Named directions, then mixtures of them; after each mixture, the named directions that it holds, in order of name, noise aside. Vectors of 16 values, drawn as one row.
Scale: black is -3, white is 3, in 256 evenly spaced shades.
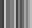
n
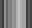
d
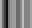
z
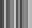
n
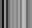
d, n, z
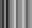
d, n, z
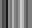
d, z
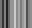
d, n, z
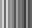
d, n, z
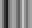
z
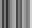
n, z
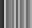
d, n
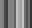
d, n, z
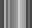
d
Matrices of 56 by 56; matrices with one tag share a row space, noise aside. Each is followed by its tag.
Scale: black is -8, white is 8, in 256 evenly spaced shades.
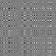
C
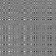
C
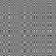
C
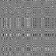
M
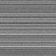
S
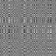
C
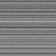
S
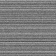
S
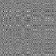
M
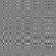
M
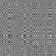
C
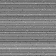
S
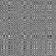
C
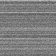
S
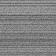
S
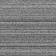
S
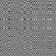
C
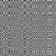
C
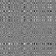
C
